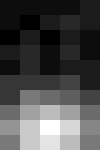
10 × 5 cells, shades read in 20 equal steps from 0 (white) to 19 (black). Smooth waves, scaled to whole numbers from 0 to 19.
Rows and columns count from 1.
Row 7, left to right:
15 10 11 12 14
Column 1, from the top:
18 18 19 17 18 15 15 11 8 10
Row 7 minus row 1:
-3 -8 -7 -6 -3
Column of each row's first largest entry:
1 2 1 3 1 5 1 1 5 1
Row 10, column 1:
10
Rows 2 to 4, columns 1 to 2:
18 19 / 19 17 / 17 16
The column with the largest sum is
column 1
